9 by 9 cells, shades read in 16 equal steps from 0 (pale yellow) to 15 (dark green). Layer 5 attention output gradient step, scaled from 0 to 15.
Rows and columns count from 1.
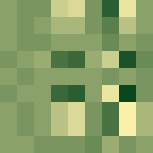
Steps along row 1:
up same down down up up down up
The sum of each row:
57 61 68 76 66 78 52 52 68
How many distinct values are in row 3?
3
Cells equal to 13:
2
